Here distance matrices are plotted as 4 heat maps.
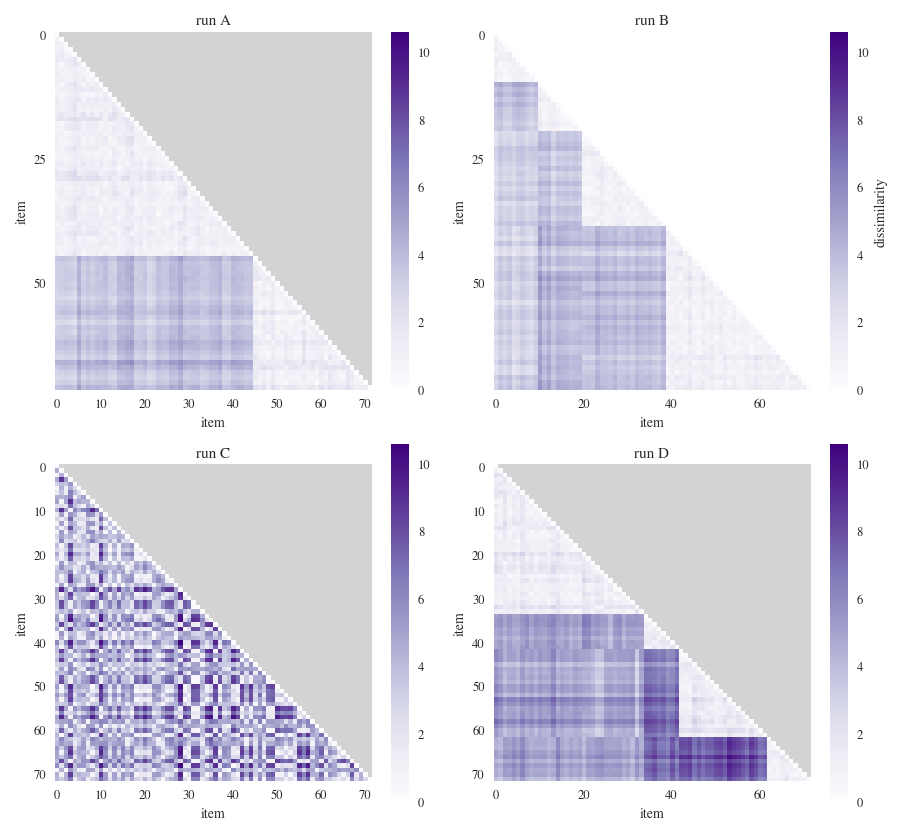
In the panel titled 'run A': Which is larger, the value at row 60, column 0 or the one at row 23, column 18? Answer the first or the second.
the first
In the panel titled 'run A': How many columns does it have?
72
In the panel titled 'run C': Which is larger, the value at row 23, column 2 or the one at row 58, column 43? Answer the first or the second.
the first
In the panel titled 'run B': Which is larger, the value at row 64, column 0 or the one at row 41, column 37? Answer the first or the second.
the second
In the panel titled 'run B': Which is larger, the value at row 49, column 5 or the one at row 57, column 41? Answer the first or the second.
the first
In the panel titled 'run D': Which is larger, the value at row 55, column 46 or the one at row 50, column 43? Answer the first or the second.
the first
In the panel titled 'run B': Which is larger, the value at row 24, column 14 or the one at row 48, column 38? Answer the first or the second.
the second
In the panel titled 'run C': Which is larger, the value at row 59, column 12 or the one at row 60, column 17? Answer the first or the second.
the first
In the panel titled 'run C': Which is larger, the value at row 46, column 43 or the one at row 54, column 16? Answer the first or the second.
the first
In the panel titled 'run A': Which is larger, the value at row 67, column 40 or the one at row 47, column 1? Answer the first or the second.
the first
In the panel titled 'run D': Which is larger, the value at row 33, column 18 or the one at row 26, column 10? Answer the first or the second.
the second
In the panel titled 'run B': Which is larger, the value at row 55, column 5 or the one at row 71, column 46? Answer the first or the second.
the first
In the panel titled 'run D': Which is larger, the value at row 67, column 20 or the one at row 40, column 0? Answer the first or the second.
the second
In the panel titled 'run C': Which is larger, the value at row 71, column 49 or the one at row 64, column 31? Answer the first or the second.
the second
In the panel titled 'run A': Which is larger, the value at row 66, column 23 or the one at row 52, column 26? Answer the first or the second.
the first
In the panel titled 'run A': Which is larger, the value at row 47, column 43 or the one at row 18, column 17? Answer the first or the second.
the first
